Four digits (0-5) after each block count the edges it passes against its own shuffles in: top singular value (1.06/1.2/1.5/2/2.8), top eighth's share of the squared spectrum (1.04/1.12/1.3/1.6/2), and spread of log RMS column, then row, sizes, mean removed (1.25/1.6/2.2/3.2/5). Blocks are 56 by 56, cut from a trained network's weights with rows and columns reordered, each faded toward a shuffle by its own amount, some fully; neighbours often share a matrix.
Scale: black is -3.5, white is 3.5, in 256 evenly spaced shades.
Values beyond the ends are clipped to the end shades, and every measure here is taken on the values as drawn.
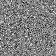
0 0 0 0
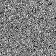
0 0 0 0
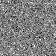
0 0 0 0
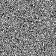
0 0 0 0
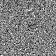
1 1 0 0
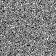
0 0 0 0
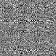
3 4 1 3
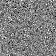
0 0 0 0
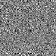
3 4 1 3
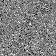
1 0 0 0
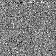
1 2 0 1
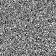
1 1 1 0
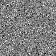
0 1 0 0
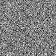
2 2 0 1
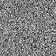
1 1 0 0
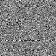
3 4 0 2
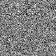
2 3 0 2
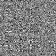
2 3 1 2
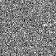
2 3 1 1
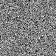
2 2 0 0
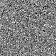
1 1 0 0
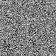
1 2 0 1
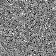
1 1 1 0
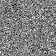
0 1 0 0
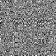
3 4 1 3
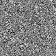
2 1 1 0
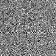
3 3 1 2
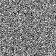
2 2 1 0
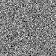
2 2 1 1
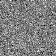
1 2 0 1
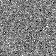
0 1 0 0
